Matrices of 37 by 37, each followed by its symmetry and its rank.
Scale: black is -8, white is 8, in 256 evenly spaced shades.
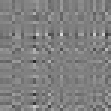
antisymmetric, rank two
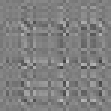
antisymmetric, rank two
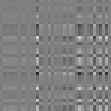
neither, rank one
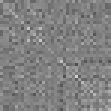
symmetric, rank five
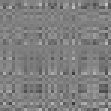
neither, rank two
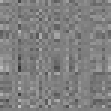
neither, rank three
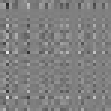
neither, rank two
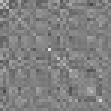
symmetric, rank five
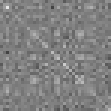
symmetric, rank five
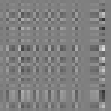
neither, rank one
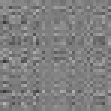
neither, rank three
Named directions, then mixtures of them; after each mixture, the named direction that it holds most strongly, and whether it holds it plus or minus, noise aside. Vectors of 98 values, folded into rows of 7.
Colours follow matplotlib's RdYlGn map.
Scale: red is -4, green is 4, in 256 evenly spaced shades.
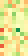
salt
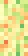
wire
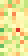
salt, minus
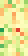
salt, minus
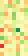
salt, plus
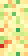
salt, plus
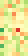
salt, minus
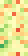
salt, minus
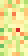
salt, minus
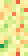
wire, minus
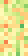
wire, plus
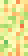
wire, minus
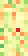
salt, minus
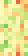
wire, minus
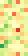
salt, minus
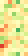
salt, plus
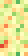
wire, plus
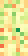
salt, plus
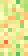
wire, plus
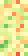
wire, minus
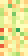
salt, plus
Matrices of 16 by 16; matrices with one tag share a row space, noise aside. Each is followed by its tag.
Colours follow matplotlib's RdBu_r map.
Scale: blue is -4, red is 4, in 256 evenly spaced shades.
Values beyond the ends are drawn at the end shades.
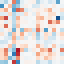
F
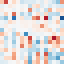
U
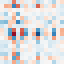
F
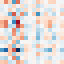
F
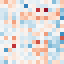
U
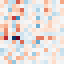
F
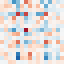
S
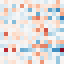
U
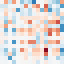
U
